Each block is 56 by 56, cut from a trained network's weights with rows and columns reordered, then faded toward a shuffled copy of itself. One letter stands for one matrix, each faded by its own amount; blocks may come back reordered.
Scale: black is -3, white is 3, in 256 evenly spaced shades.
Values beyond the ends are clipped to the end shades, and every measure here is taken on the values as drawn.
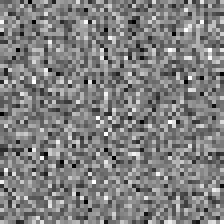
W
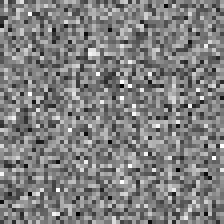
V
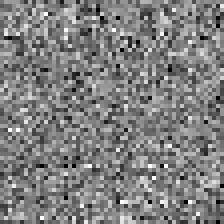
W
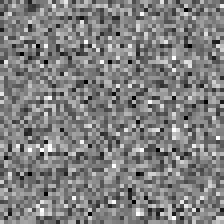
W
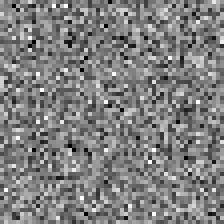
V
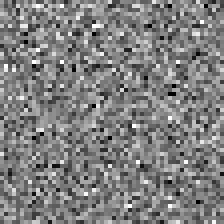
W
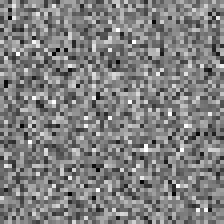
V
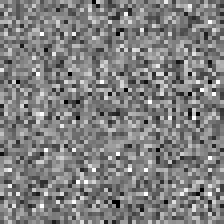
W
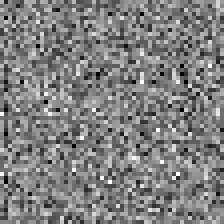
V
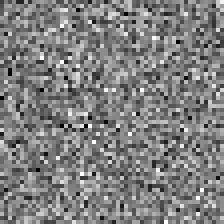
V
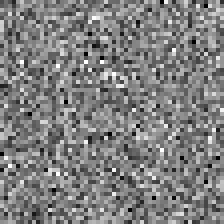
V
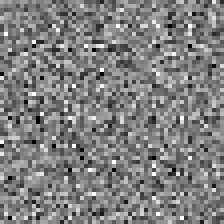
W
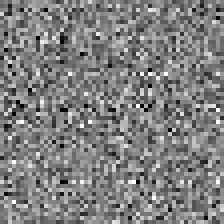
W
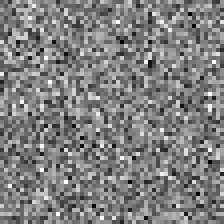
V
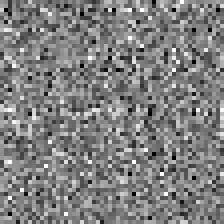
W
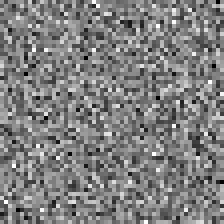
V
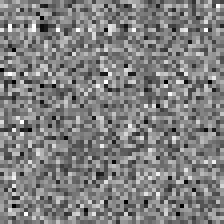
W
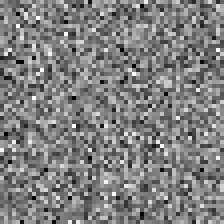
V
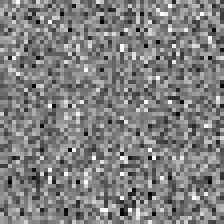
W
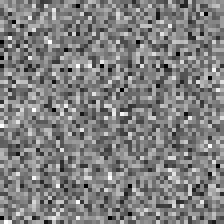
V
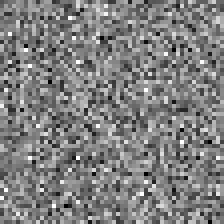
V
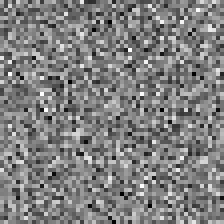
V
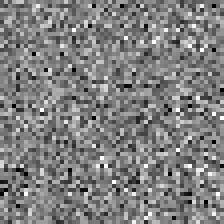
W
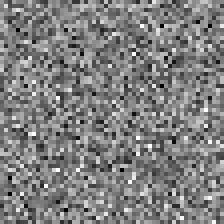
V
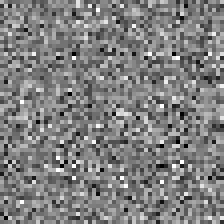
W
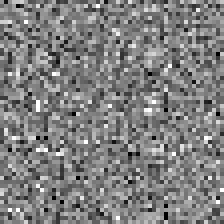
W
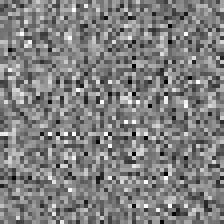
W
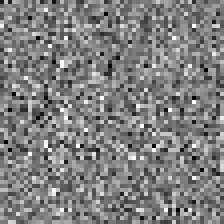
W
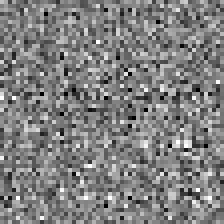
W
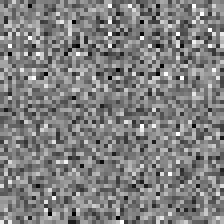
W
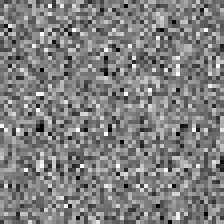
W
